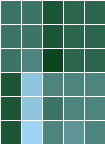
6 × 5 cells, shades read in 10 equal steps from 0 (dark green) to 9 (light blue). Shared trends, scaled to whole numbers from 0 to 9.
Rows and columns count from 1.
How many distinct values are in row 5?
4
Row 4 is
1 8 4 4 4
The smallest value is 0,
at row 3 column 3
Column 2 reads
3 3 4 8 8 9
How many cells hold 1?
5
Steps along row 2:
same down up same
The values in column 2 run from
3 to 9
